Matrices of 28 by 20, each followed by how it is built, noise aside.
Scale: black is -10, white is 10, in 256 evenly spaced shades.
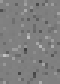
sparse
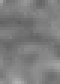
smooth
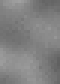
smooth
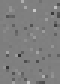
sparse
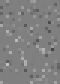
sparse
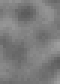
smooth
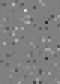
sparse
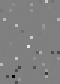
sparse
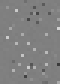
sparse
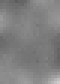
smooth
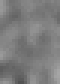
smooth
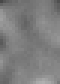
smooth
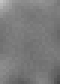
smooth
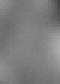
smooth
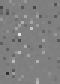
sparse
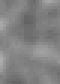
smooth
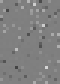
sparse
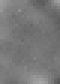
smooth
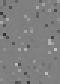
sparse
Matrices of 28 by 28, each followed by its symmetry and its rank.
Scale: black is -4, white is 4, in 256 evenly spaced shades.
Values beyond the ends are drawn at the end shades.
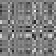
neither, rank two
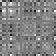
symmetric, rank three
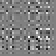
antisymmetric, rank two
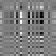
neither, rank one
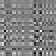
neither, rank two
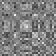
symmetric, rank three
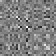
symmetric, rank three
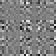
antisymmetric, rank two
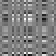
neither, rank one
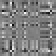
antisymmetric, rank two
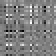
antisymmetric, rank two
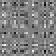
antisymmetric, rank two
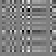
neither, rank one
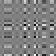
neither, rank one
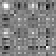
symmetric, rank three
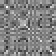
symmetric, rank three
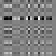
neither, rank one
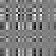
neither, rank one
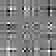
antisymmetric, rank two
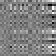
neither, rank two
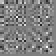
symmetric, rank three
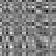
antisymmetric, rank two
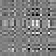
neither, rank two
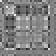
symmetric, rank three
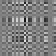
neither, rank one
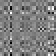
neither, rank two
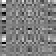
neither, rank two
